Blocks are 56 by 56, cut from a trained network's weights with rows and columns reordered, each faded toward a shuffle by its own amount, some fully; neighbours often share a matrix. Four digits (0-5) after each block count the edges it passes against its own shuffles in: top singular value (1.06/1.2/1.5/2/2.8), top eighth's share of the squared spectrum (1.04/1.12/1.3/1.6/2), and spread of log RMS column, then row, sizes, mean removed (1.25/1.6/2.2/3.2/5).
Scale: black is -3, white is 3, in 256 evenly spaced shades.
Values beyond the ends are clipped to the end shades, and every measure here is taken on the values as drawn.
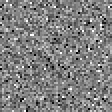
0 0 0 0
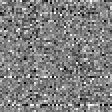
3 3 1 2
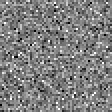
0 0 0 0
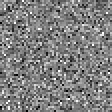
2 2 0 0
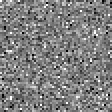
1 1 0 0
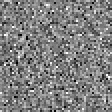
2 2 0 0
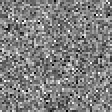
1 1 0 0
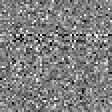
3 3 0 2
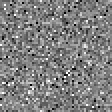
2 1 0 0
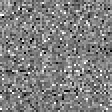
3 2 0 1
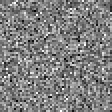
1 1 0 0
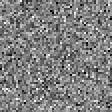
1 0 0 0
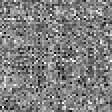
3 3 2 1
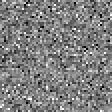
0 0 0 0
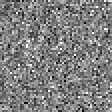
1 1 0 0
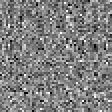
3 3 1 2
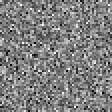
1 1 0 0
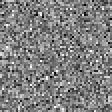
0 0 0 0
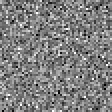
0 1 0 0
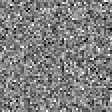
1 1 0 0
